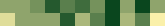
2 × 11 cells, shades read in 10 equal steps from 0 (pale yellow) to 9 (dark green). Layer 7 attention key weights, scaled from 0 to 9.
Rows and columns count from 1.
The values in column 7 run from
5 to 6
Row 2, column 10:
6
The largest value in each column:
4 4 5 8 8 7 6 9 4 9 4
